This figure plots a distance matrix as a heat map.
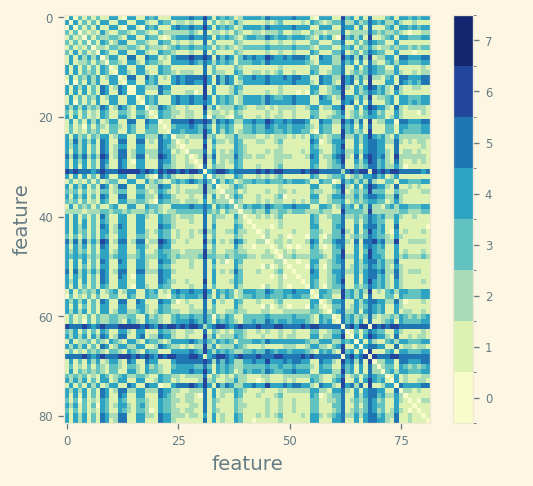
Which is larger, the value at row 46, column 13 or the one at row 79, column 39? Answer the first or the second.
the first
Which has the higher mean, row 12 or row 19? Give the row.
12
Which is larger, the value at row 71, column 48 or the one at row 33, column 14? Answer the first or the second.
the second
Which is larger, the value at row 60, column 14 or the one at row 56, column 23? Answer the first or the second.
the first
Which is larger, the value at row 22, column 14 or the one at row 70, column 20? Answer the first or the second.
the first
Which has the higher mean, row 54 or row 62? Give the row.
62
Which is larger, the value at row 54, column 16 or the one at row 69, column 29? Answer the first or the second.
the second
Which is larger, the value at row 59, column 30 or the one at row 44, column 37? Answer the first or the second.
the first
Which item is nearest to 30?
76
